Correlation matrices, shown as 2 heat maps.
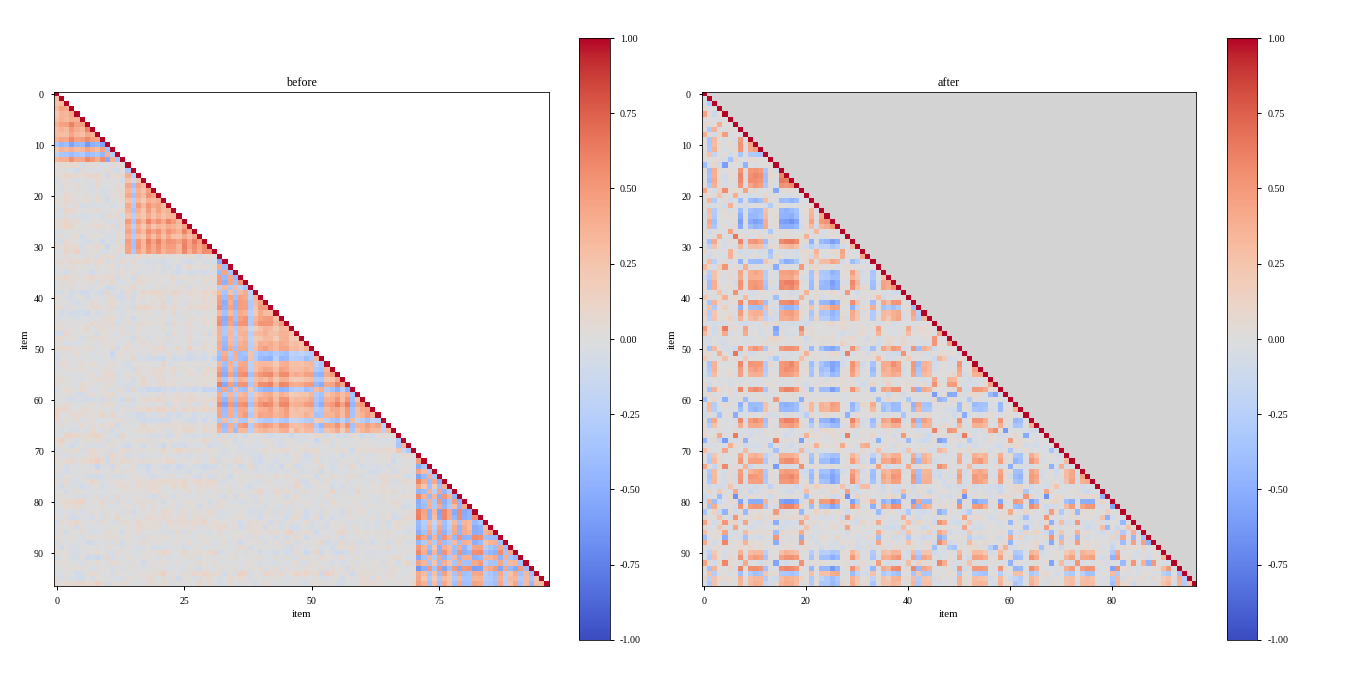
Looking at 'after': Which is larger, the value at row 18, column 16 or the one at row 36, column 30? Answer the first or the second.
the first
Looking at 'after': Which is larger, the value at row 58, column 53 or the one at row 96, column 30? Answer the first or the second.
the first
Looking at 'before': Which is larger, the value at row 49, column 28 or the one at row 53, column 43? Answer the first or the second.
the second
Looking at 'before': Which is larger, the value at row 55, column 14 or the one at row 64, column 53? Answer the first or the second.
the first
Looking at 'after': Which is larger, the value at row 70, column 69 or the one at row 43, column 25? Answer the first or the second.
the first
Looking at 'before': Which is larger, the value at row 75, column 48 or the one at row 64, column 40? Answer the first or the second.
the first
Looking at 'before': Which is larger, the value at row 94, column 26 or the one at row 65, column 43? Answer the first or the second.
the second
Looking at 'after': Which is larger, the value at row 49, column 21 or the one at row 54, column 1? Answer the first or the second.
the first
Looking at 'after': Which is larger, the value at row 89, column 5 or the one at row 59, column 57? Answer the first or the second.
the first
